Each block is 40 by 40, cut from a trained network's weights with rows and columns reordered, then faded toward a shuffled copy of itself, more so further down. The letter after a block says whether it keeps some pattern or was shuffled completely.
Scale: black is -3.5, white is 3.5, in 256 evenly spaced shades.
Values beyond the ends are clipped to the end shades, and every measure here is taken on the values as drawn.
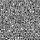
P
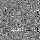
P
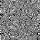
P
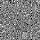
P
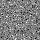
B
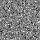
B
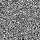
B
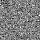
B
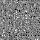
P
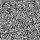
B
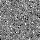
B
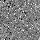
B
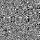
P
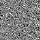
P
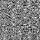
P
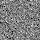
B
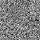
P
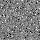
B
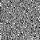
P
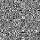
P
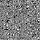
P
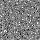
B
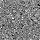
B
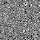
P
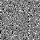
P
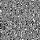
P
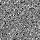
B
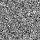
B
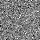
B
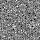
B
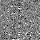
P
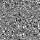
P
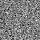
B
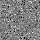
B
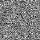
P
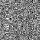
P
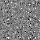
P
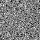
P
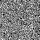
B
